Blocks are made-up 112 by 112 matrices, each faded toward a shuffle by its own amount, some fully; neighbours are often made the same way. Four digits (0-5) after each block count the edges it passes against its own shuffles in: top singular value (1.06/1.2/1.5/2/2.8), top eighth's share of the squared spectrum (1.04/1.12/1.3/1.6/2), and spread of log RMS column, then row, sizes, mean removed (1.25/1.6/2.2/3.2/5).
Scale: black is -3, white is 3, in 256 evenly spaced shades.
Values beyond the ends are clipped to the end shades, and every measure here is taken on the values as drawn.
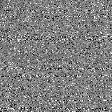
1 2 0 3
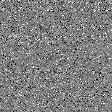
1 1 0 2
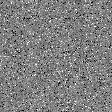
0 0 0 0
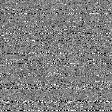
2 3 0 4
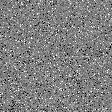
0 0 0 0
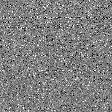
1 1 0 2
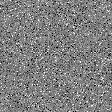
3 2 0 1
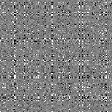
5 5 4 4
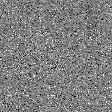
3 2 1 1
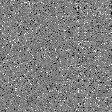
3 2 1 1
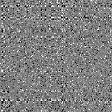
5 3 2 3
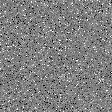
2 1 0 0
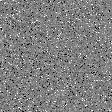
0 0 0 0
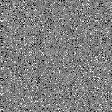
4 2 2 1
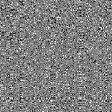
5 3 2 2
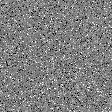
0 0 0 0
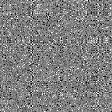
5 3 2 2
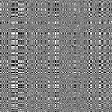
5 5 5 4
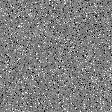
2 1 0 0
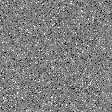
2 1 0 0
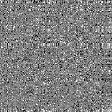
4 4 3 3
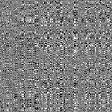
5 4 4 3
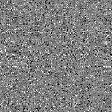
4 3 1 2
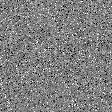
2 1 0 0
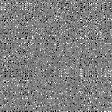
4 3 2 3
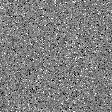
0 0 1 0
